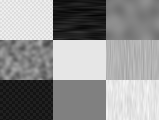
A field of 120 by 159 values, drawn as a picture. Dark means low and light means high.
It is made of 3 by 3 panels. Panel 1,1: very high, checkered, faint in contrast. Panel 1,2: very low, streaked across, faint in contrast. Panel 1,3: middling, smooth, faint in contrast. Panel 2,1: middling, blotchy. Panel 2,2: very high, flat. Panel 2,3: high, streaked downward, faint in contrast. Panel 3,1: very low, checkered, faint in contrast. Panel 3,2: middling, flat. Panel 3,3: very high, streaked downward, faint in contrast.
